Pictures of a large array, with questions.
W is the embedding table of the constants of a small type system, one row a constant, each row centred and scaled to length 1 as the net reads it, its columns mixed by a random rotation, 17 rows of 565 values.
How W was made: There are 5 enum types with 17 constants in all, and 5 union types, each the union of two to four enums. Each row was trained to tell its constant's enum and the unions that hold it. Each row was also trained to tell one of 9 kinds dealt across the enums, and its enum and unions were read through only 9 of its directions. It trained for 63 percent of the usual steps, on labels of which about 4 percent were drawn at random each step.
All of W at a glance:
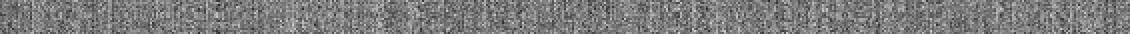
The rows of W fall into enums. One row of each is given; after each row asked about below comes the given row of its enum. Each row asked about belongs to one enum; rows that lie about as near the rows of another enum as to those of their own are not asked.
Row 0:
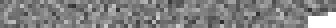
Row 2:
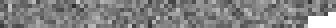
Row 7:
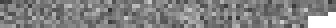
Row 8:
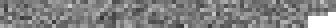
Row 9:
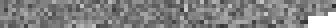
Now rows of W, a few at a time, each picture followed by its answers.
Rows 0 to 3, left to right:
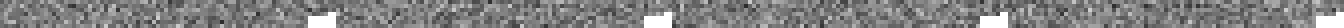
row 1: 8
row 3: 0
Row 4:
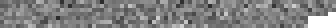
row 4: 0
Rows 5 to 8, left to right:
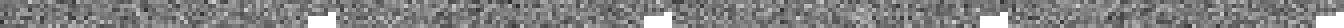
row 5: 2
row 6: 8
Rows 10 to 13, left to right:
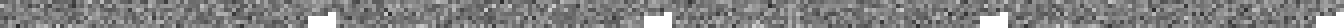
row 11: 8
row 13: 2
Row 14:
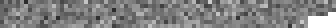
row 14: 7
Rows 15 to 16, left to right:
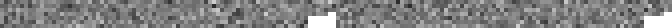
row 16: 0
